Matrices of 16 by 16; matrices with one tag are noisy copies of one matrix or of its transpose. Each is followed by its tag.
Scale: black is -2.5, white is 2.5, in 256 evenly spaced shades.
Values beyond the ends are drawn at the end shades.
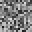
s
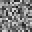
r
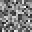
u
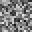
u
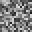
u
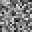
u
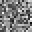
s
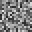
r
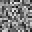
r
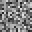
r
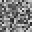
s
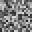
u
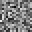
r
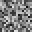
u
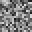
u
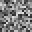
u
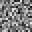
r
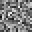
r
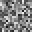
u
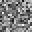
s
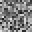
s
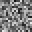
r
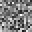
s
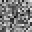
s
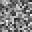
u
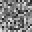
s
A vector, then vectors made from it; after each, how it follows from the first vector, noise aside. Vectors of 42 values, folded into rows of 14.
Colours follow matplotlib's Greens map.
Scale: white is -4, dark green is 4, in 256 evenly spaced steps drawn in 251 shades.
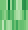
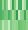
sign-scrambled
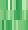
negated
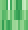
negated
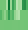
partly zeroed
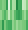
negated
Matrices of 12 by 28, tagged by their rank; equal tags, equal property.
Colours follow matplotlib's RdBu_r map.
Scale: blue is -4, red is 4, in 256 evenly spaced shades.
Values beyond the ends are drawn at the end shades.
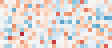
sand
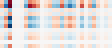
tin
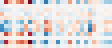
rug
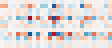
rug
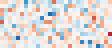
sand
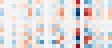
rug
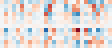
rug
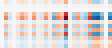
tin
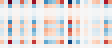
tin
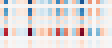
tin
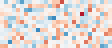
sand
